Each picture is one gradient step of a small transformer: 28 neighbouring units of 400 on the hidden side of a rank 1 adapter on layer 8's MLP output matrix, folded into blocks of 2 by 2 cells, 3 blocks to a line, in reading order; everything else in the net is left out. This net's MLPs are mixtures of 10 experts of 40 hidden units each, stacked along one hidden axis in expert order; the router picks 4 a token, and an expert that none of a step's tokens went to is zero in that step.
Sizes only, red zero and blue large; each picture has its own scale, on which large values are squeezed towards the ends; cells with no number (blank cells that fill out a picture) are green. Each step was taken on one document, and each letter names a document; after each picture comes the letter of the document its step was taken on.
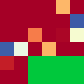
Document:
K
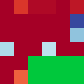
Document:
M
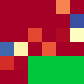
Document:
K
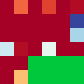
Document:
M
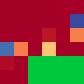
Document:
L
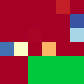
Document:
K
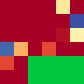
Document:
K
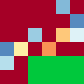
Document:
K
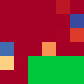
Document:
L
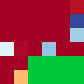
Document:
M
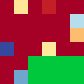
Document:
M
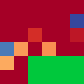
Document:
L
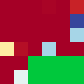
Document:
M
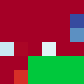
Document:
M
